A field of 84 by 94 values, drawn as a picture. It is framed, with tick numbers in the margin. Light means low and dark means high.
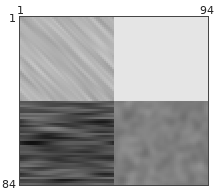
It is made of 2 by 2 panels. Panel 1,1: low, slanting down to the right, faint in contrast. Panel 1,2: very low, flat. Panel 2,1: high, streaked across. Panel 2,2: middling, blotchy, faint in contrast.
